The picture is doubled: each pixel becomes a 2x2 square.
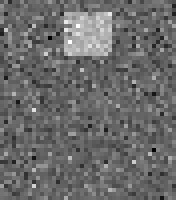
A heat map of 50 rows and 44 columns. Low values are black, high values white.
Ninth with the highest average: top middle. Average level on the scale: 40%. Odd patch: higher, in the top middle. Histogram: skewed, a long tail of high values.
